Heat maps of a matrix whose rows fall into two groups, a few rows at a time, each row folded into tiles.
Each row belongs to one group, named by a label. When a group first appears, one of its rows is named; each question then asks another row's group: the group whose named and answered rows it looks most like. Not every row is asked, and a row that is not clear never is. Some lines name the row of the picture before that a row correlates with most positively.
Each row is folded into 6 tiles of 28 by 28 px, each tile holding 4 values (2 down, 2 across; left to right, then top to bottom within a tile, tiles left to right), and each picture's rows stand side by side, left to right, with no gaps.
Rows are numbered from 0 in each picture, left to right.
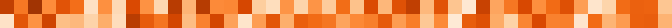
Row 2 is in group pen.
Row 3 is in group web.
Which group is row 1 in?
pen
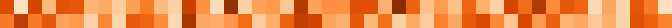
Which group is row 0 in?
pen
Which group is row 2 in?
pen
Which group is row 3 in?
pen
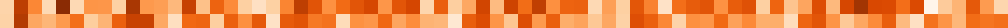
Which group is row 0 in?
web
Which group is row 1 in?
web
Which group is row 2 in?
pen
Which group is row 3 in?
pen
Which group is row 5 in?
pen
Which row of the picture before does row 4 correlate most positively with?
3
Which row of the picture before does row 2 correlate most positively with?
3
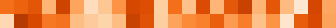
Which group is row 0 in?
web
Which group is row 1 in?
pen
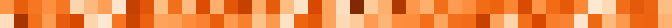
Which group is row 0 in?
web
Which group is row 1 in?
pen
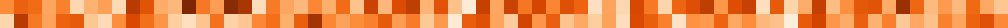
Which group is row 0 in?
web
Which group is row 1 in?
pen
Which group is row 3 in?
pen
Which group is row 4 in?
pen
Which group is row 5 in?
pen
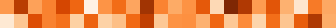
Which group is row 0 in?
web
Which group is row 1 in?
pen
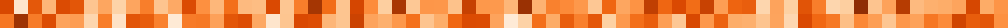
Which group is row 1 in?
web
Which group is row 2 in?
web
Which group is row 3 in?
web
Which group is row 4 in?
pen
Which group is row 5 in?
web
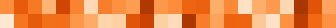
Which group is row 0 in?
web
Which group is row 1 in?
web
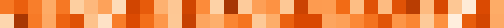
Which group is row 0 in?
web
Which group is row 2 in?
pen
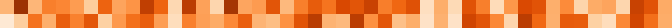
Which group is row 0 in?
web
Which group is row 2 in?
pen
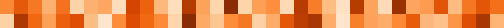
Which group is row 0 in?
web
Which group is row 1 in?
web
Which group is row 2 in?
web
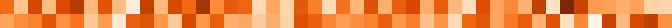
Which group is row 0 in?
pen
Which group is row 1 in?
pen
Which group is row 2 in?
pen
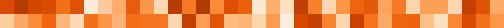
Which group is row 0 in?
pen
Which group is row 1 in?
pen
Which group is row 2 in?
web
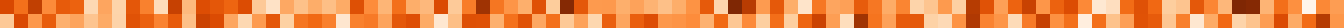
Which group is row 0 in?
pen
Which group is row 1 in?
pen
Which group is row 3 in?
pen
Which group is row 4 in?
pen
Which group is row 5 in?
web
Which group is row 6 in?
web
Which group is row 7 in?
pen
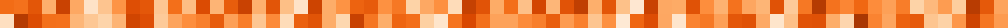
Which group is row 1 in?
pen
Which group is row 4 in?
web
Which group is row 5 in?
web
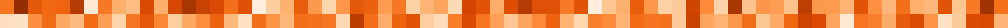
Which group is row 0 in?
pen
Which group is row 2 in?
web
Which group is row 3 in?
pen
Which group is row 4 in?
web
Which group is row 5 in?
web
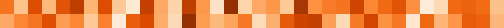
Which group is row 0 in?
pen
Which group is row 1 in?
web
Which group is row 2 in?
web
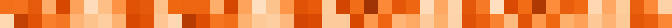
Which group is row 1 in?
web
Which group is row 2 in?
pen
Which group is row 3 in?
pen
